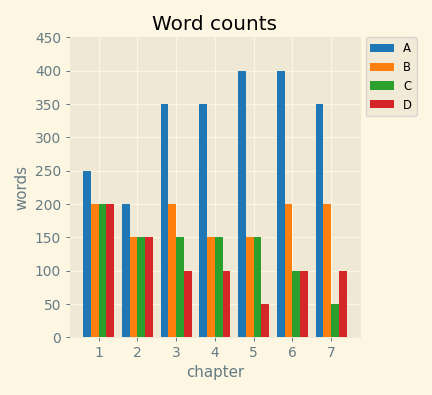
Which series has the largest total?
A
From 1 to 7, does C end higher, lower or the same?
lower
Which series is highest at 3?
A
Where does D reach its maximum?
1
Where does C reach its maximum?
1
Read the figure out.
Title: Word counts
x-axis: chapter, ticks 1 2 3 4 5 6 7
y-axis: words, ticks 0 50 100 150 200 250 300 350 400 450
Legend: A, B, C, D
Values:
A: 250 200 350 350 400 400 350
B: 200 150 200 150 150 200 200
C: 200 150 150 150 150 100 50
D: 200 150 100 100 50 100 100
